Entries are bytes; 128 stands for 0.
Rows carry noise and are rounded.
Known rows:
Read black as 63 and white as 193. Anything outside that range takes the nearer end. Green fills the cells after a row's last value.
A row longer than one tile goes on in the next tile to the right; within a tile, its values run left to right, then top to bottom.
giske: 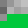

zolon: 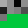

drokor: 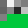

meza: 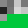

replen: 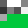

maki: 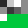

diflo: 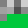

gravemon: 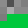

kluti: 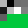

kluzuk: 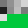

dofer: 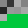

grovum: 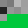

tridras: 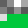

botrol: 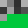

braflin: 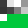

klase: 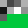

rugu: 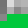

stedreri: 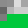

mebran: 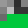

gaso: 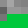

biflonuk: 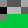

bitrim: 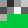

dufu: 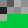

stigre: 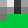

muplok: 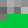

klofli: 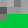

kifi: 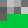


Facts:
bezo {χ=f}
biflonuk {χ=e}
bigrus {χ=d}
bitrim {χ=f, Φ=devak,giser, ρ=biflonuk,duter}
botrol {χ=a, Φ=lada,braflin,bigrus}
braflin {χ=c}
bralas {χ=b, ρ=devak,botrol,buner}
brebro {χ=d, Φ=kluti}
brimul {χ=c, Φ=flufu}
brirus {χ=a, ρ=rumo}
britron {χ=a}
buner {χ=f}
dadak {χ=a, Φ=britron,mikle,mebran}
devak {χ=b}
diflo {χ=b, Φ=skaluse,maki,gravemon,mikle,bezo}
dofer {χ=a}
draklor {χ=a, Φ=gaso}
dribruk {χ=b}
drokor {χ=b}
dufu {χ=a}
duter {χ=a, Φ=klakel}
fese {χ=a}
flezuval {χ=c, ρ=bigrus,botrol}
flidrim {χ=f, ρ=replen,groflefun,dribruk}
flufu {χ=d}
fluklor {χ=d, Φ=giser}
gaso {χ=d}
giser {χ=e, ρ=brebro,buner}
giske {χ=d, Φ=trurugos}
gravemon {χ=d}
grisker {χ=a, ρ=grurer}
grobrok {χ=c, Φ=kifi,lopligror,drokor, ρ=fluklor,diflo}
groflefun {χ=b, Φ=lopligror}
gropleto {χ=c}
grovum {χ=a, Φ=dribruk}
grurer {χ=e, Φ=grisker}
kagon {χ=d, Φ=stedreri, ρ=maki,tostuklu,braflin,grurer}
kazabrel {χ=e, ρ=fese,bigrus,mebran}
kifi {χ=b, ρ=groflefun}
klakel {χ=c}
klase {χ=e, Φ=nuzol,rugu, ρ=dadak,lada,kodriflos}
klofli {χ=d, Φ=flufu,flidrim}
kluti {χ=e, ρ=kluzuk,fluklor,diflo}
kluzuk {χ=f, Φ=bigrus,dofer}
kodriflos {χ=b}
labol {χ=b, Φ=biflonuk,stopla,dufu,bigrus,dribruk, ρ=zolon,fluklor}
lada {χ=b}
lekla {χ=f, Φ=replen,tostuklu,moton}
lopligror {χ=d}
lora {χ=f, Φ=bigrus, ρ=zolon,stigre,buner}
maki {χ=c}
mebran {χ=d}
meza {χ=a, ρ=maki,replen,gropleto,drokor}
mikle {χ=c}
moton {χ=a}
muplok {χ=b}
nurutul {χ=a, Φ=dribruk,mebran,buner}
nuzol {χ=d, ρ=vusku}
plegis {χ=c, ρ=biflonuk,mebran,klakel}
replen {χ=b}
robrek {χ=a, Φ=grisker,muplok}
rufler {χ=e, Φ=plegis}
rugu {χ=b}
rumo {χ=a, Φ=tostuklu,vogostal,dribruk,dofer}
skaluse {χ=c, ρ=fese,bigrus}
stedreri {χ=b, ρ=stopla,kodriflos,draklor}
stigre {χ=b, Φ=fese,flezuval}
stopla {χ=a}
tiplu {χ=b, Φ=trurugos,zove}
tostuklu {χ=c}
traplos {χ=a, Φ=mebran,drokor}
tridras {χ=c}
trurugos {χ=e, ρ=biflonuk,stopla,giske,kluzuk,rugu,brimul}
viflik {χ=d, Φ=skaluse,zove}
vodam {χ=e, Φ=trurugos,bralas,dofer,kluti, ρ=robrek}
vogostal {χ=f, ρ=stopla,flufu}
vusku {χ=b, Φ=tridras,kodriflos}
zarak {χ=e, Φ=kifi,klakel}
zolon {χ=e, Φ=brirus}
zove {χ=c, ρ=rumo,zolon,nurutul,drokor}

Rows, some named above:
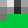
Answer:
stigre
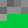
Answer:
britron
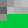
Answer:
giske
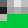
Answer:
stopla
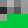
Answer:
nurutul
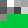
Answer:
groflefun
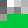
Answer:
kodriflos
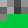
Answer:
brebro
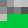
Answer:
grobrok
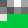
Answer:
tridras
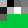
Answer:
kluti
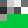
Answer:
dribruk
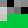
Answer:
skaluse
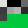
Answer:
giser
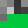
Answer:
mebran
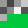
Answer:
bitrim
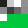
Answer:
maki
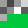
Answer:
bitrim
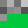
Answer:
duter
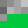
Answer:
giske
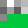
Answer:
vusku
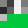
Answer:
flidrim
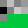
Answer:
grurer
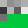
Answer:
labol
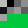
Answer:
lora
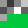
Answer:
bitrim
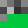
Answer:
bigrus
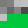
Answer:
grobrok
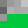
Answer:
giske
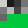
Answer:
bralas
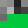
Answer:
mebran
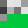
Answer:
lada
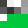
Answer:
gropleto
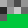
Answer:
rufler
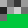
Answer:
rufler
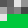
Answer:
mikle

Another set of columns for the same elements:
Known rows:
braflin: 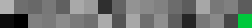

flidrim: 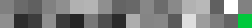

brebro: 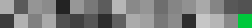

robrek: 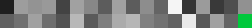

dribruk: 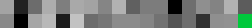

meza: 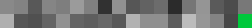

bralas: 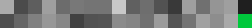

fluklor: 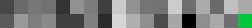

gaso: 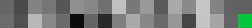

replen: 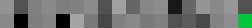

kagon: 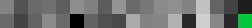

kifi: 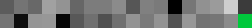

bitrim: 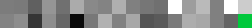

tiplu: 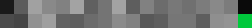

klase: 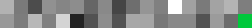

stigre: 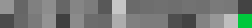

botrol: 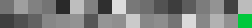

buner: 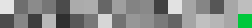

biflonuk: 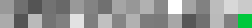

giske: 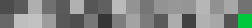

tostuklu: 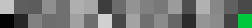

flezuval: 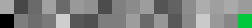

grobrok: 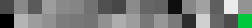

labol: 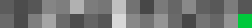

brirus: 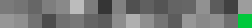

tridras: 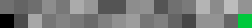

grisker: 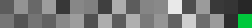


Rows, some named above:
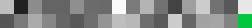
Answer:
mebran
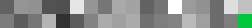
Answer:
kluzuk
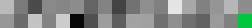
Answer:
klase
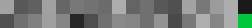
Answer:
bralas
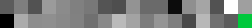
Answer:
grobrok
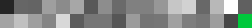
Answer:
trurugos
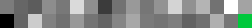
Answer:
brimul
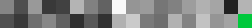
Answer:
bigrus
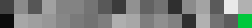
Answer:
grobrok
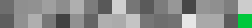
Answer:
duter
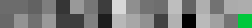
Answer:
fluklor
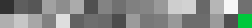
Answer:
trurugos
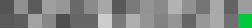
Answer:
zarak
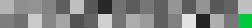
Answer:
dadak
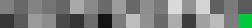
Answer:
klofli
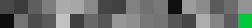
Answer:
zove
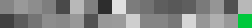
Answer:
botrol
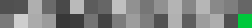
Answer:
giske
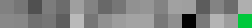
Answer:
zolon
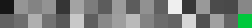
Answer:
robrek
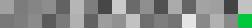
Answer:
fese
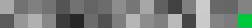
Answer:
lopligror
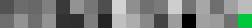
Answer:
fluklor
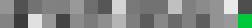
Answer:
rugu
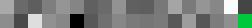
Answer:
stedreri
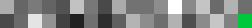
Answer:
flufu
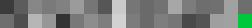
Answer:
diflo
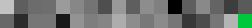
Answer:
drokor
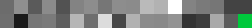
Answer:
grurer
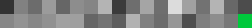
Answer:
vodam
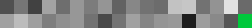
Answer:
kluti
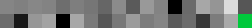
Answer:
groflefun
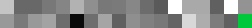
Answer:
vogostal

